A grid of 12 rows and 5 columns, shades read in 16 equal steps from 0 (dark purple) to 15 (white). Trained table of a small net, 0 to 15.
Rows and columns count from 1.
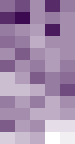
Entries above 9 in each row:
0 0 0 1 0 0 1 3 1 2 2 5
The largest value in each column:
12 11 10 15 14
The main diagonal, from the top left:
6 0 9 8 8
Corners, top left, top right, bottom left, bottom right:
6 7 12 14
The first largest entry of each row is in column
3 3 3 3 4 4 1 1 4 3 4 4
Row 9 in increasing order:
7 7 8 9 10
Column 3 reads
8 8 9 10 8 7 5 10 7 10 8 10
